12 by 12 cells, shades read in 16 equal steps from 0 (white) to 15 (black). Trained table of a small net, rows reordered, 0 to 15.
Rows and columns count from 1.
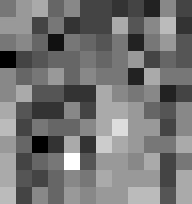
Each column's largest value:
15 11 15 14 12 12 11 12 13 13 13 12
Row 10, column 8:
6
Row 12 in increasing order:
4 4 4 5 6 6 6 7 7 9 10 11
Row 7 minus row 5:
-2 1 4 6 -2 4 -3 -3 -7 4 2 -1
